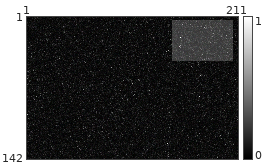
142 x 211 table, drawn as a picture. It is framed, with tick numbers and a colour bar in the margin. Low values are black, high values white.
No regular stripes run through it. The top right is the ninth with the highest average. An odd patch, higher than its surroundings, sits in the top right. The halves do not mirror each other. Overall the values sit about 10% of the way up the scale.
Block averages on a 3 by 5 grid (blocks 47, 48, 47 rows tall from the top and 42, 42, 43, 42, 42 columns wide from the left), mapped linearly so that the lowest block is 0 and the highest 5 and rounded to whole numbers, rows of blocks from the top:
0 0 0 3 5 / 0 0 0 0 0 / 0 0 0 0 0
